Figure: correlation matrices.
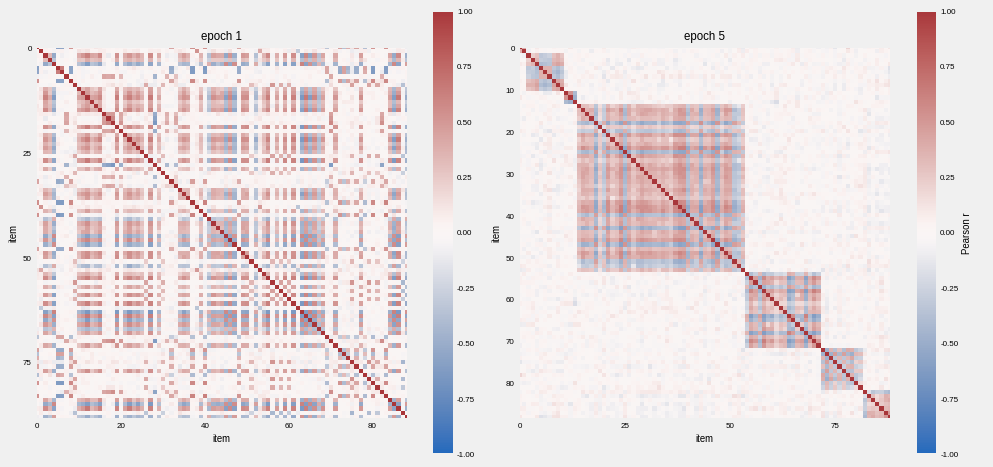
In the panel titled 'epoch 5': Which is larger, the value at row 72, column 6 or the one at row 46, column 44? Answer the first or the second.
the second
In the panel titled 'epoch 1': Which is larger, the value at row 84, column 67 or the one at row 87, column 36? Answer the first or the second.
the second
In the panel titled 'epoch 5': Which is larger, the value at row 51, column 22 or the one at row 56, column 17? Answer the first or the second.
the second
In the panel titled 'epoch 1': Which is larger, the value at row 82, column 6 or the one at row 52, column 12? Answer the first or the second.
the first
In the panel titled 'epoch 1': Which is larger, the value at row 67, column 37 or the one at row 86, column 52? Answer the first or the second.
the first
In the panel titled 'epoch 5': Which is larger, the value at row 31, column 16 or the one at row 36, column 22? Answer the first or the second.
the first
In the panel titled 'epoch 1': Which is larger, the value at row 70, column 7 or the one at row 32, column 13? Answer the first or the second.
the first
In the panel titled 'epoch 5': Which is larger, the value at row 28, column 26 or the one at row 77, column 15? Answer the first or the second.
the first
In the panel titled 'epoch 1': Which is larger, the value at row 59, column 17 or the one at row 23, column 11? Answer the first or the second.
the second
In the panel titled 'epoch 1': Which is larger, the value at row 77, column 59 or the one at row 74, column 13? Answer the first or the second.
the first
